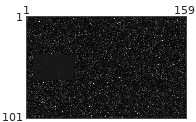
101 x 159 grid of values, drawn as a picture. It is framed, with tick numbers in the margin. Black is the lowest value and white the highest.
Average level on the scale: 10%. Odd patch: calmer, in the middle left. Calmest part: middle left. Seam: none. Histogram: skewed, a long tail of high values. Odd rows or columns: none.
